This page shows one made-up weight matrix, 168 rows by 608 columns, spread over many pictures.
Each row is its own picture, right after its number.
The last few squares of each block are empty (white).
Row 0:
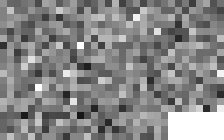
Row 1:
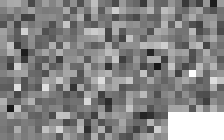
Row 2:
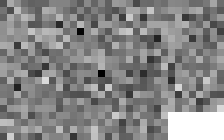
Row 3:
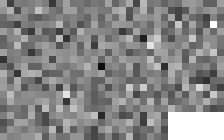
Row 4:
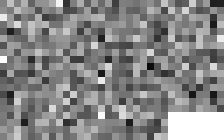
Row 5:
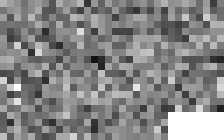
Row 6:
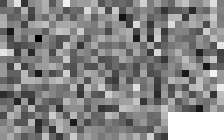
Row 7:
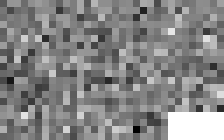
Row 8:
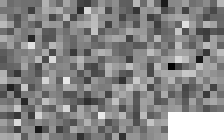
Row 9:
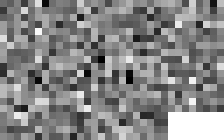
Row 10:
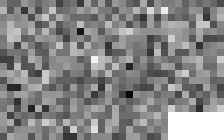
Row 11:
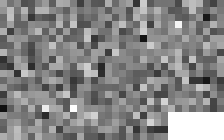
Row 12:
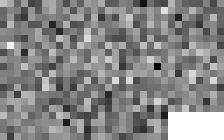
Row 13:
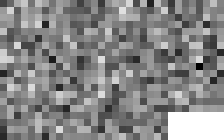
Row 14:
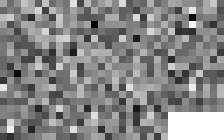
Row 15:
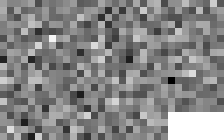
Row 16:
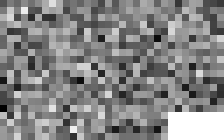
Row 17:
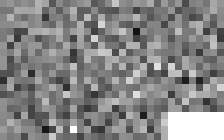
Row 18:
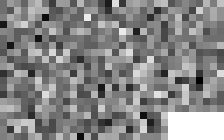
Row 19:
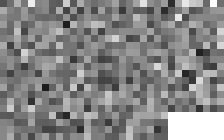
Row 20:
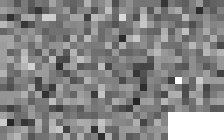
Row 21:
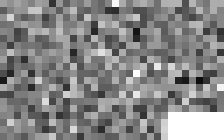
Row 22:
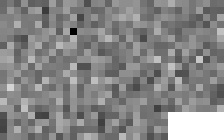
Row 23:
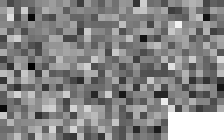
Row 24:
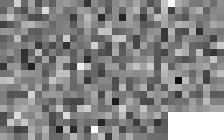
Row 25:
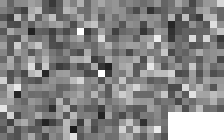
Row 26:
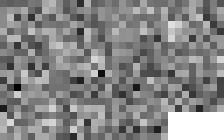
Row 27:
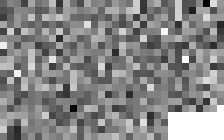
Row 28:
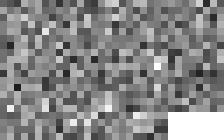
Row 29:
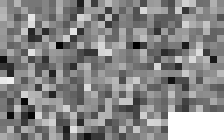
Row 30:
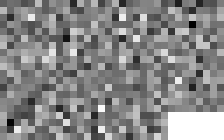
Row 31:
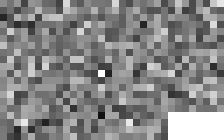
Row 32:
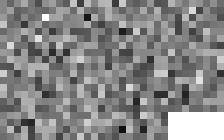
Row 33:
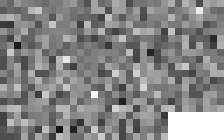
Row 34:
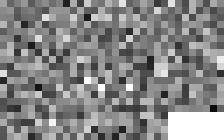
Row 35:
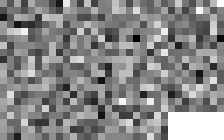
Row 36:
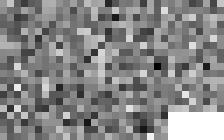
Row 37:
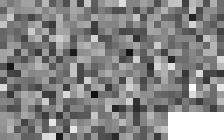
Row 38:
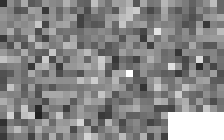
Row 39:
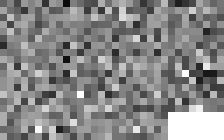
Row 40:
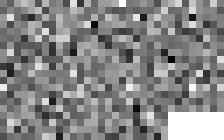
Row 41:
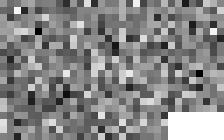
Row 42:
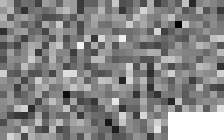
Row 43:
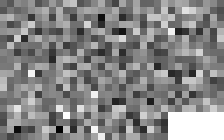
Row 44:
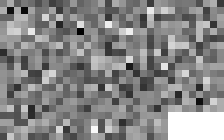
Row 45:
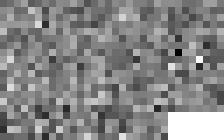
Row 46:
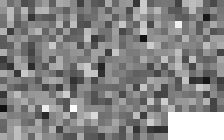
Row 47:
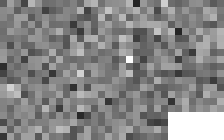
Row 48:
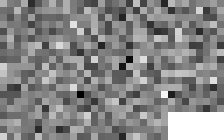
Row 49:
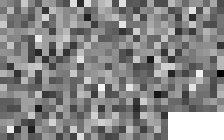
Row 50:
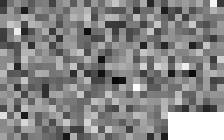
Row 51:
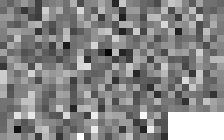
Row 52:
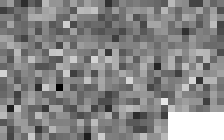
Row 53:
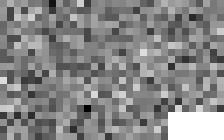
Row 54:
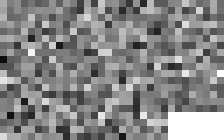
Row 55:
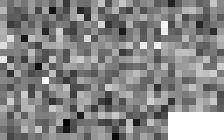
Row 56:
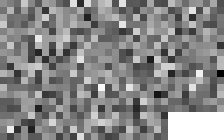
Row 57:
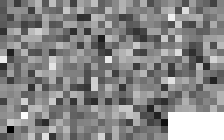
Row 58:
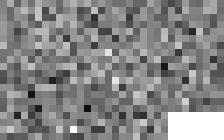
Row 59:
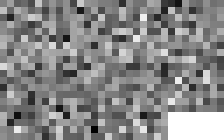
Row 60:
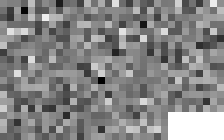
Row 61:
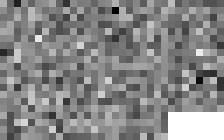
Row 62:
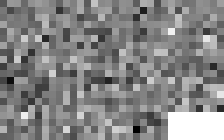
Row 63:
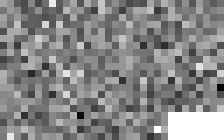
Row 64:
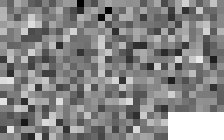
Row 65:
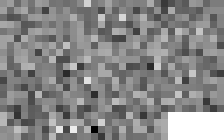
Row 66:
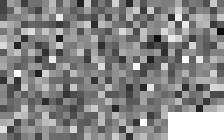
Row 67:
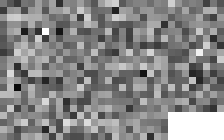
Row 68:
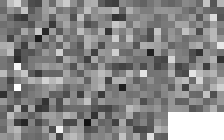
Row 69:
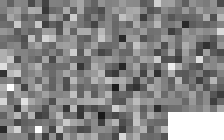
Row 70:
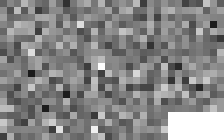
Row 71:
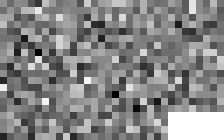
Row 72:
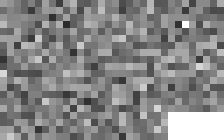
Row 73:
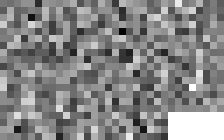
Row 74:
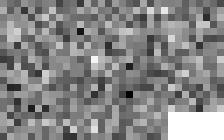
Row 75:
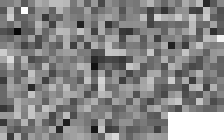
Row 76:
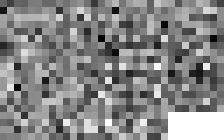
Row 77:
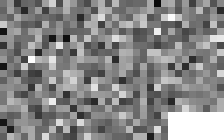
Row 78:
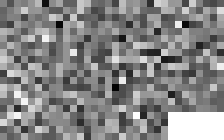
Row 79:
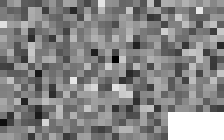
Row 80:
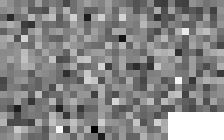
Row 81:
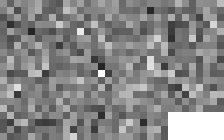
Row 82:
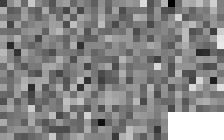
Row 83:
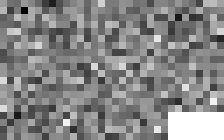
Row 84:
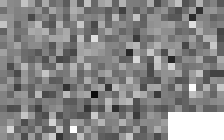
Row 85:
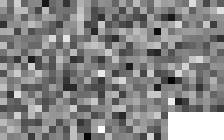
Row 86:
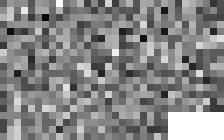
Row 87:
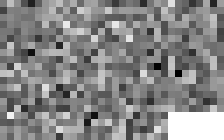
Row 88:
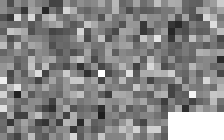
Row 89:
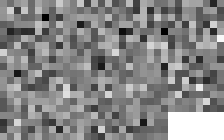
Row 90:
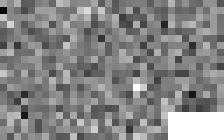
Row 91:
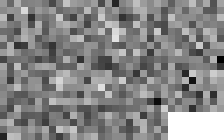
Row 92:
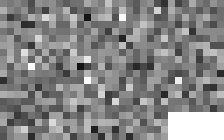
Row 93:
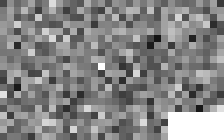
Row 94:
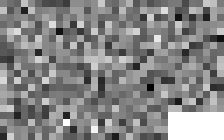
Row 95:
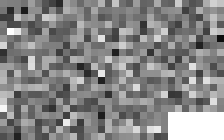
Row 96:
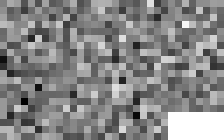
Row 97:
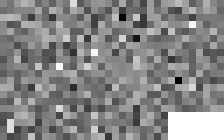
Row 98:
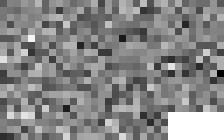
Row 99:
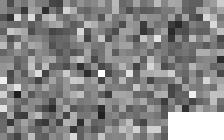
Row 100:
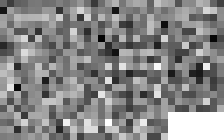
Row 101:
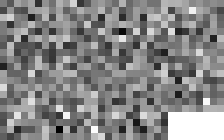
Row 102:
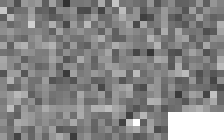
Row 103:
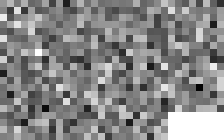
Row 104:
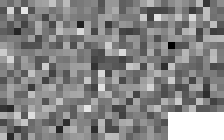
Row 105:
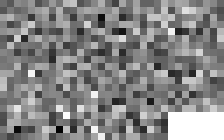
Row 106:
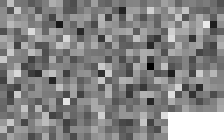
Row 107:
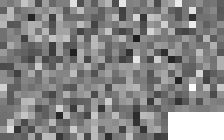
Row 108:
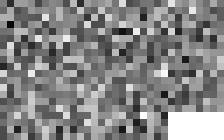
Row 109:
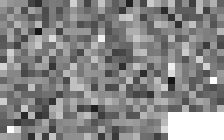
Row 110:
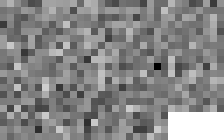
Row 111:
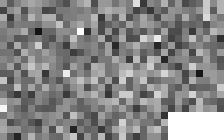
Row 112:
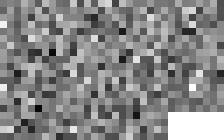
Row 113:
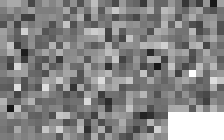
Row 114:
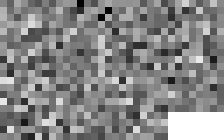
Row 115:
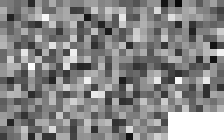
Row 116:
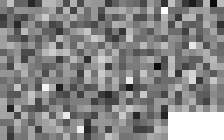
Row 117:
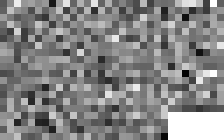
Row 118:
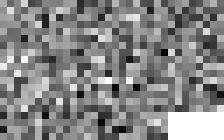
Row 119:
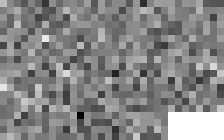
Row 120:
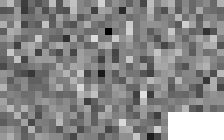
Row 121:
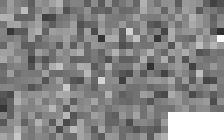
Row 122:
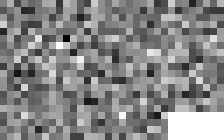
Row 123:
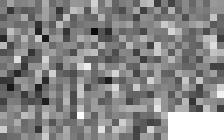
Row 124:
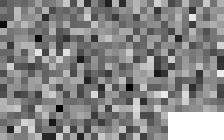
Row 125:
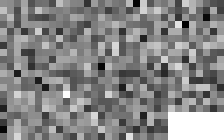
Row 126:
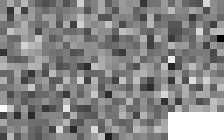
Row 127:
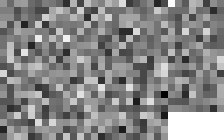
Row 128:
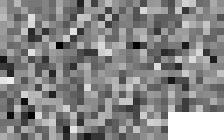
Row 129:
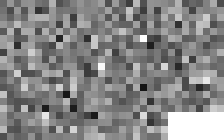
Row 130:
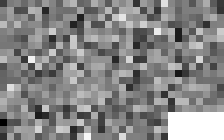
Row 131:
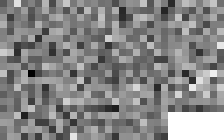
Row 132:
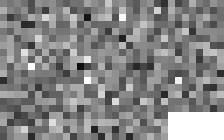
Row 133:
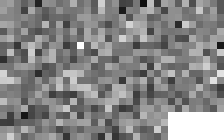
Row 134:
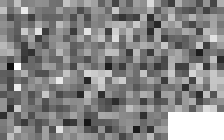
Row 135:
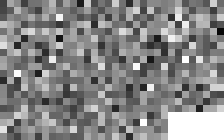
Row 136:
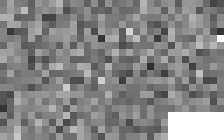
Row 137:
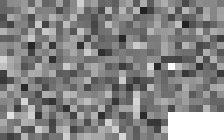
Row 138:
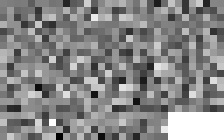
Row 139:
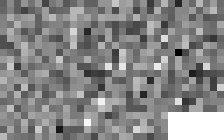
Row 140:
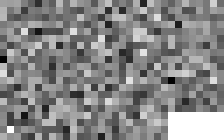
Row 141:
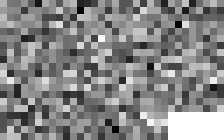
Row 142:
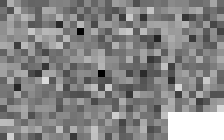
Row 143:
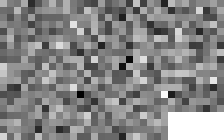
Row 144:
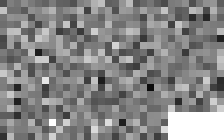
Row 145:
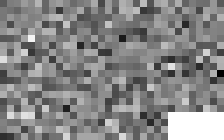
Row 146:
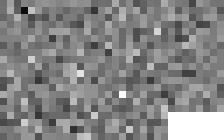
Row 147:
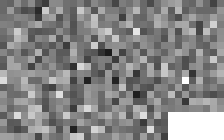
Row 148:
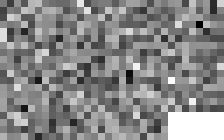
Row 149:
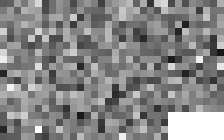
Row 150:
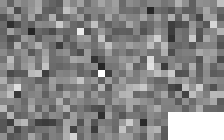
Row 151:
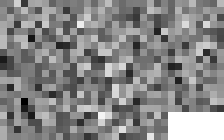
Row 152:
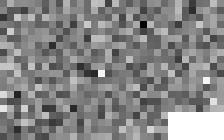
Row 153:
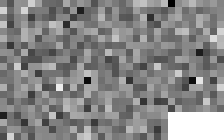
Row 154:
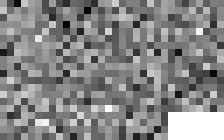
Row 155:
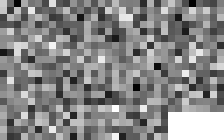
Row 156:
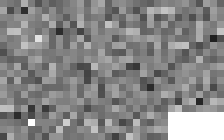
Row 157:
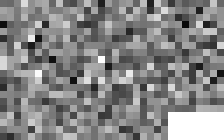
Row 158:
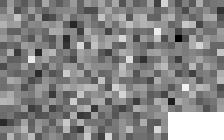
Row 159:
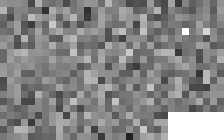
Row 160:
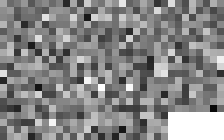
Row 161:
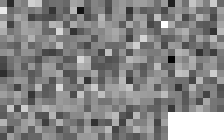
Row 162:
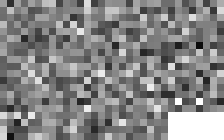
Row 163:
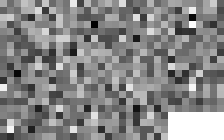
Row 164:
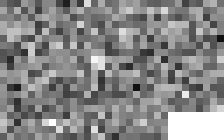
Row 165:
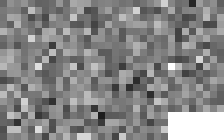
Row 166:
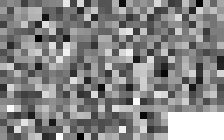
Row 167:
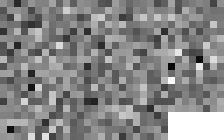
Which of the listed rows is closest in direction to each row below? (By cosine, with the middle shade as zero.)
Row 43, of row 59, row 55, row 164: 55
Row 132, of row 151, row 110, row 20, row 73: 20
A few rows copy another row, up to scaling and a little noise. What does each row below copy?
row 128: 29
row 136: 121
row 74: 10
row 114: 64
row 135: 66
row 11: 46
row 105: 43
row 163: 14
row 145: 98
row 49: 56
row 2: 142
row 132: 92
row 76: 100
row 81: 150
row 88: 99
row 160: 34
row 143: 48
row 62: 7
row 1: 113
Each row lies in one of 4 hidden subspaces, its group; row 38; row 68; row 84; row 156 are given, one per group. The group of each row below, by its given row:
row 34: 84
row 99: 156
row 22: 38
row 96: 38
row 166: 84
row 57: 38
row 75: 156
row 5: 156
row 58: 84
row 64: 38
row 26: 156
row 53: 156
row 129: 156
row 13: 38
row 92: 84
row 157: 38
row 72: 38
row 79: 38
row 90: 68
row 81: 156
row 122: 38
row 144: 156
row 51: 84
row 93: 156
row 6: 68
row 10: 156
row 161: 68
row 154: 68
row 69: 38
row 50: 68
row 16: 156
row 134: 68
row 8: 38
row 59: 84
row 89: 156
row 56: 84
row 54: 38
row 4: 156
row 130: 38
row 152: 156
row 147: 84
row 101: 84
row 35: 156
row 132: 84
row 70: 156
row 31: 156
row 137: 38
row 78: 38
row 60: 156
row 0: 38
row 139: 68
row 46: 156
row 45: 38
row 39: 68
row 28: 68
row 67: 68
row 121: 156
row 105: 84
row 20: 84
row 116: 68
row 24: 84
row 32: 84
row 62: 38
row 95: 156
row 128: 38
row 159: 84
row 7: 38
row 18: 84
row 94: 156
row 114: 38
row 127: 84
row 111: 156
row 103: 156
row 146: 38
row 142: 156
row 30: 84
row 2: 156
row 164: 156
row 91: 68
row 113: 68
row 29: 38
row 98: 38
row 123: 38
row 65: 84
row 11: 156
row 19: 68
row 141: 38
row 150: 156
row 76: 68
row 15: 38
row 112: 84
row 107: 84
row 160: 84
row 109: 38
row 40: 84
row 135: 156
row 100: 68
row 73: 84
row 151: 38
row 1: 68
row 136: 156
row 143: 38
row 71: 84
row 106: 156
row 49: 84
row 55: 68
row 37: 84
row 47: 38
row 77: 38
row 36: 68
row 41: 156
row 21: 84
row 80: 84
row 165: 38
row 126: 156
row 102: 68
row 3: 156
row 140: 38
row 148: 38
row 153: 68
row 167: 38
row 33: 84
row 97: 84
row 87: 68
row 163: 84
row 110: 68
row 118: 38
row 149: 38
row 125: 156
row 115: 84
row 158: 38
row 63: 38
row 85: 38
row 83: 156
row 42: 38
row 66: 156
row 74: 156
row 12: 68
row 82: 68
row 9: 38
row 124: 84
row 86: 156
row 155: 68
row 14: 84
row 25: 156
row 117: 68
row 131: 68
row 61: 68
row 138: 84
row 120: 38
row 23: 156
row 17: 84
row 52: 68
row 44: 156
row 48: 38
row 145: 38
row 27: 156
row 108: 84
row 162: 156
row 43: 84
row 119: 38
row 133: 38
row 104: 156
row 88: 156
